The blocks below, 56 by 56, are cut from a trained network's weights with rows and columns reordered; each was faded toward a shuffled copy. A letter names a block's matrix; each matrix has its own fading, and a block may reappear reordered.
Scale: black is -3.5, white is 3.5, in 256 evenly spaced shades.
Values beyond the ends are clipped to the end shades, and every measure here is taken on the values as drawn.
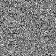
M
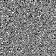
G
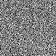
M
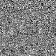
M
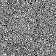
G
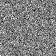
G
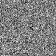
M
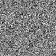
M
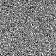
G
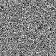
M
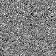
G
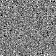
G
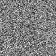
M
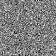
M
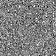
G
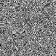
M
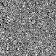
G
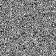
G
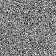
M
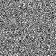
M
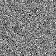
G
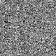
M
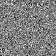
G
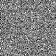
M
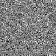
M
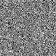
G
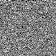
G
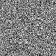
M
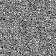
G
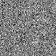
G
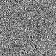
M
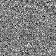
G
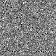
G
